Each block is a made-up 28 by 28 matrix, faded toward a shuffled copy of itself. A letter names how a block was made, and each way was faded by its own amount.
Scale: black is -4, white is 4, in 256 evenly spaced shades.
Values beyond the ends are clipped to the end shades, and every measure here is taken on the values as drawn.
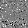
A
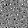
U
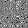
U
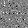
A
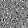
U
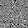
U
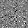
U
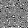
U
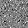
U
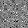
U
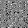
U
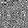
U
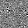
U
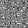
U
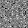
U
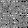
U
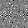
A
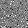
A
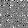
A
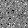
A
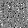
A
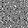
U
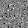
U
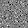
U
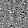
A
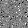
A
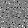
A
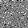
A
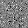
U
